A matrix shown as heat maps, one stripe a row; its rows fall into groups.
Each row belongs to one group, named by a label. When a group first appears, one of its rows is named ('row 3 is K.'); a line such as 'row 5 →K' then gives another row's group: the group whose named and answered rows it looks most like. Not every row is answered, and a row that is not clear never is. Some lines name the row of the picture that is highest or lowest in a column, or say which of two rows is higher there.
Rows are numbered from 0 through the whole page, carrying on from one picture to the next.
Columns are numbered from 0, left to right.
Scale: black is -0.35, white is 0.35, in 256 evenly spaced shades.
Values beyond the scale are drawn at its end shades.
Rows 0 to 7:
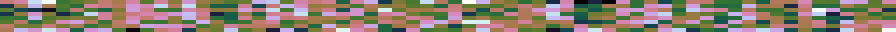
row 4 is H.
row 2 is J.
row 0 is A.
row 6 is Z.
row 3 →H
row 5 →A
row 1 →H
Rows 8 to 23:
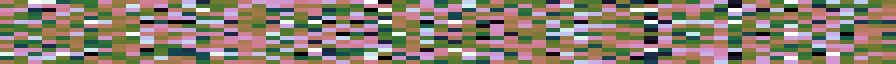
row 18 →Z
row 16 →J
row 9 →H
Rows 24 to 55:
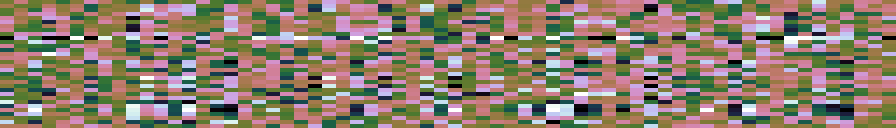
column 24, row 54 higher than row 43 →No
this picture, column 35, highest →33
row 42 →H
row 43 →Z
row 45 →Z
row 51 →H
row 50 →H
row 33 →J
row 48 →Z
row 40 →H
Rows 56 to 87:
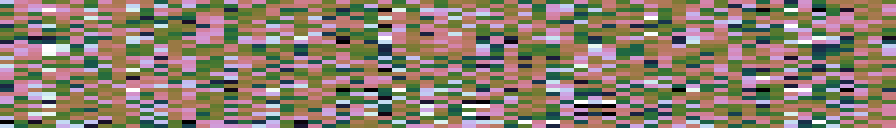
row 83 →Z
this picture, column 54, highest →75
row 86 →A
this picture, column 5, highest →87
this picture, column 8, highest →77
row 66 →J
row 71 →Z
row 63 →J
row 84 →A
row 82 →A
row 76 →H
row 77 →H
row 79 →A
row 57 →H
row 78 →J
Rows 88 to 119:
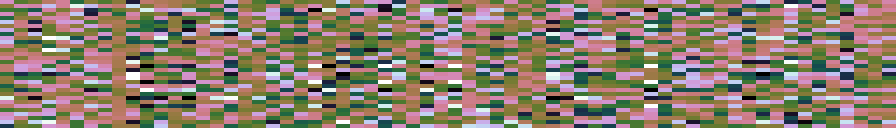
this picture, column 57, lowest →118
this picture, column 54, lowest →106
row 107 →J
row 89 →J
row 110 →Z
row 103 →J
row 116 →A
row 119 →A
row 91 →H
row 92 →A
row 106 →J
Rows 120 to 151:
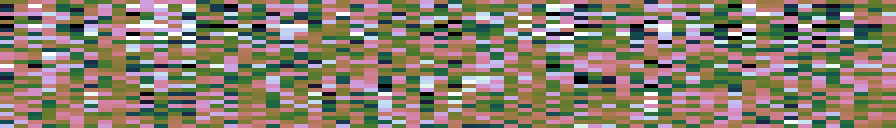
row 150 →J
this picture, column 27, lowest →141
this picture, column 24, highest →123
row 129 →H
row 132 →J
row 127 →H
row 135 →Z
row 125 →Z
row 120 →Z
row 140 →A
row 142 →A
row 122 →H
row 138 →H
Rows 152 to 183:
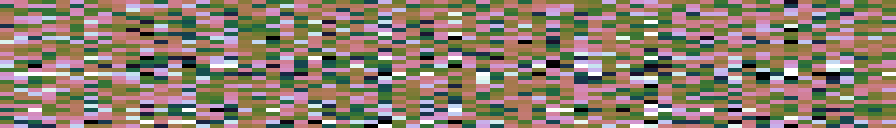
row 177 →Z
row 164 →Z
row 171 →A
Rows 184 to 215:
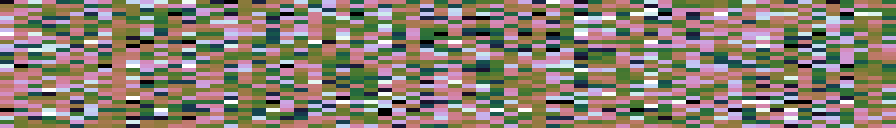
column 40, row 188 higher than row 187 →No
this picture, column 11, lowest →213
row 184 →H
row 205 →A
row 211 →A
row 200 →J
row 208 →J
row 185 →Z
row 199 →H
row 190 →J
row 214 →J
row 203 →J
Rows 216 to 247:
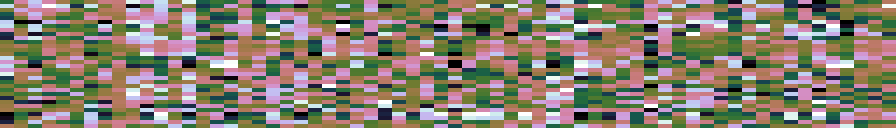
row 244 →A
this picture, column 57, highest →224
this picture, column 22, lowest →229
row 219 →H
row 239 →J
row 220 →H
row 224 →J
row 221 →J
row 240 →H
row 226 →Z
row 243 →Z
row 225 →H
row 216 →H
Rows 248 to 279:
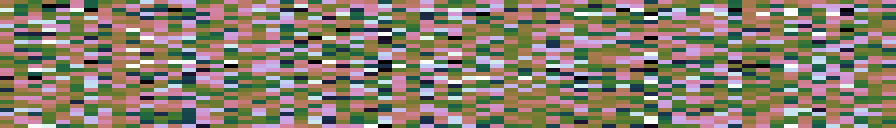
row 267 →A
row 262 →A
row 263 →Z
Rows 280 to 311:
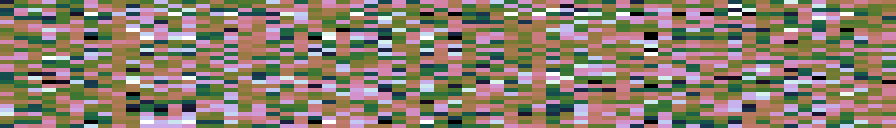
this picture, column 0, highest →308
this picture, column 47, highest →299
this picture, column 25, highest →283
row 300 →J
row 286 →H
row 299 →H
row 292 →Z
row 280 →A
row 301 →Z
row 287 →J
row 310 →Z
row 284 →J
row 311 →H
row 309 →Z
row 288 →Z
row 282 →H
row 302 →A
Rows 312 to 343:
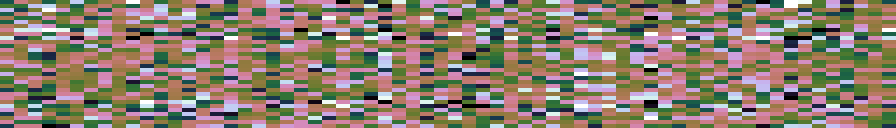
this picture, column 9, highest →312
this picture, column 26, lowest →336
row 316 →Z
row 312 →J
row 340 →H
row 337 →Z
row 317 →J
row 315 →H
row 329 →Z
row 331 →H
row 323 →H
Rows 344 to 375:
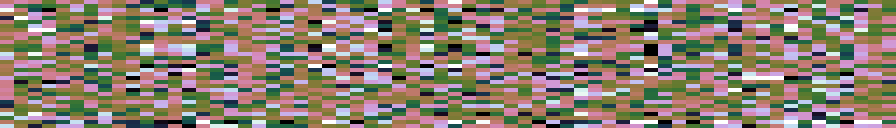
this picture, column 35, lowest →346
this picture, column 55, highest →363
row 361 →Z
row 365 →J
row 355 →Z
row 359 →A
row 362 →H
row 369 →H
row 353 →A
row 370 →A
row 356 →Z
